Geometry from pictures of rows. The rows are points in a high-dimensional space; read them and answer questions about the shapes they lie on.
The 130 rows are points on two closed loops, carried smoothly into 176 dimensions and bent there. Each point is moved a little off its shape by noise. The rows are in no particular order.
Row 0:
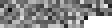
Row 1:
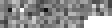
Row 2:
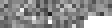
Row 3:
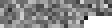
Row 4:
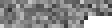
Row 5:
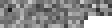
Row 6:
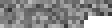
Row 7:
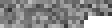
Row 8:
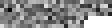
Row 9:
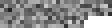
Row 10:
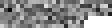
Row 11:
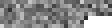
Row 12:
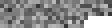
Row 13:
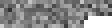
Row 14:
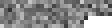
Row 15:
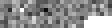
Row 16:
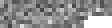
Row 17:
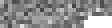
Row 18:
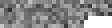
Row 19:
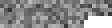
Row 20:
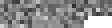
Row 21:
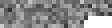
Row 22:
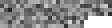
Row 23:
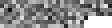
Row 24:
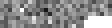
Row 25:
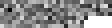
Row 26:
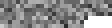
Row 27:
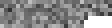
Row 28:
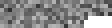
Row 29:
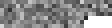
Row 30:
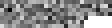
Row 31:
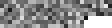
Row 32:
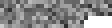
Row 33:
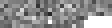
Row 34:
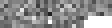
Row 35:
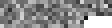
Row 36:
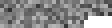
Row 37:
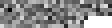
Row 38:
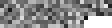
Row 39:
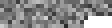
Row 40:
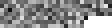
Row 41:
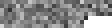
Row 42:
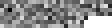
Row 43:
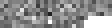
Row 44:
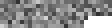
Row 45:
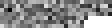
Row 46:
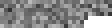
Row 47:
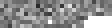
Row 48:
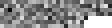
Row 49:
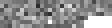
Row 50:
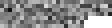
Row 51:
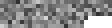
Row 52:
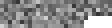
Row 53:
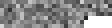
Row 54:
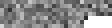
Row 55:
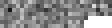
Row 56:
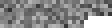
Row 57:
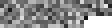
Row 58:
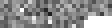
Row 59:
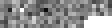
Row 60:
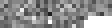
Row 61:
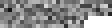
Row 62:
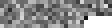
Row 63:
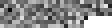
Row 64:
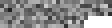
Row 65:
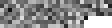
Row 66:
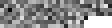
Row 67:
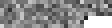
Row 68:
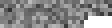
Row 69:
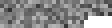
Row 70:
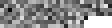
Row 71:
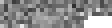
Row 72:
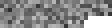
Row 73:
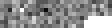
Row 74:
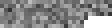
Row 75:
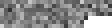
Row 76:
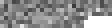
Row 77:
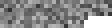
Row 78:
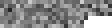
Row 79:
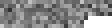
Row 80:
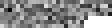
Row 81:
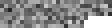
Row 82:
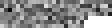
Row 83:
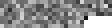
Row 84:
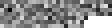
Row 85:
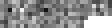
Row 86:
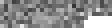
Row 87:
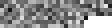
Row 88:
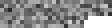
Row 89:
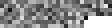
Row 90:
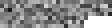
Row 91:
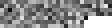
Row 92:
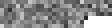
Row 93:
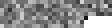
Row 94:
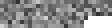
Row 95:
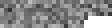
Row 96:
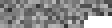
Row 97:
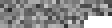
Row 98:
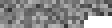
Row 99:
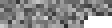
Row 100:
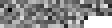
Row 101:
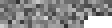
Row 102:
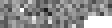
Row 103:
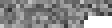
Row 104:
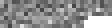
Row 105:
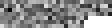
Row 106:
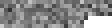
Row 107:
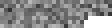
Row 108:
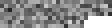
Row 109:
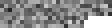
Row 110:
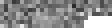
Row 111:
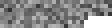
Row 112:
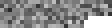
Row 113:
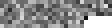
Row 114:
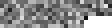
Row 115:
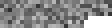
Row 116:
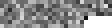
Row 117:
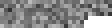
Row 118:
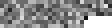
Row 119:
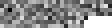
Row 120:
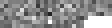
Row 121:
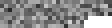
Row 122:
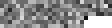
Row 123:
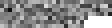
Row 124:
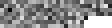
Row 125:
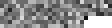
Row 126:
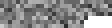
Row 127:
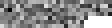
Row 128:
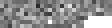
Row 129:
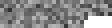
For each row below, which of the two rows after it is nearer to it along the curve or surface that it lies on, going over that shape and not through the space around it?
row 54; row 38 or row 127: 38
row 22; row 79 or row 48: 79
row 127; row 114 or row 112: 112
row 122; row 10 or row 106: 106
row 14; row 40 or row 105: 40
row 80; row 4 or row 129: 129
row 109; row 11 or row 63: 11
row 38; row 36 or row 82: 82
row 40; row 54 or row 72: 54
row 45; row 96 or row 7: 96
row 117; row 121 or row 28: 28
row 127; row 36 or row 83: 36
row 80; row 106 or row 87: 87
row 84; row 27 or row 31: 31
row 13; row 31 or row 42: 31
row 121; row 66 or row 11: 11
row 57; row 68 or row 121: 68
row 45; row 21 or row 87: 87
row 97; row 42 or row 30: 30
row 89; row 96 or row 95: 95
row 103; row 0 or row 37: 0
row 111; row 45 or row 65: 45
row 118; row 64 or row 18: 18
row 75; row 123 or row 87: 87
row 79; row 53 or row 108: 53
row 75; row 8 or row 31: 31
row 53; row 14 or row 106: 14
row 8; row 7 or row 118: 118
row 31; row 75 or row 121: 75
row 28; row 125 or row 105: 105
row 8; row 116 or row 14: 116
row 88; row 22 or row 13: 22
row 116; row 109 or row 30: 30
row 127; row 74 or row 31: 31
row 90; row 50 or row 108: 50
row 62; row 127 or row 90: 127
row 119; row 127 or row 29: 127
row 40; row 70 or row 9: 70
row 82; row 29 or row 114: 114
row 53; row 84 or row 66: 66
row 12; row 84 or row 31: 84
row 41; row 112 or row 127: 112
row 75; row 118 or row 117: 117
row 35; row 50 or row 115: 115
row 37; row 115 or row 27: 115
